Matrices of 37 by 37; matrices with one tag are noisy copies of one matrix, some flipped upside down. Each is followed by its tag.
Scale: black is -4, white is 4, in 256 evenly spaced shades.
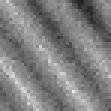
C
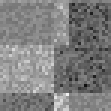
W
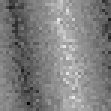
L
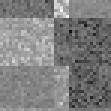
W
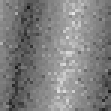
L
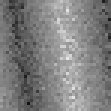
L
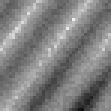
C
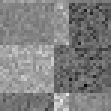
W
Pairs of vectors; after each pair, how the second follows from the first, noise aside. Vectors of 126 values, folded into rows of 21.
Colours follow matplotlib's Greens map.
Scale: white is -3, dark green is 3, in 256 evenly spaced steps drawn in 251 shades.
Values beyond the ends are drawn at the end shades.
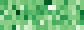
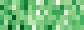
shuffled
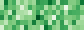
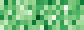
copied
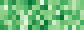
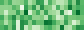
shuffled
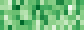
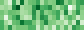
copied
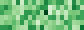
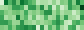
shuffled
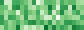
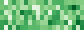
shuffled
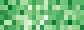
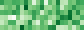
shuffled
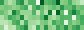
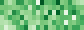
copied
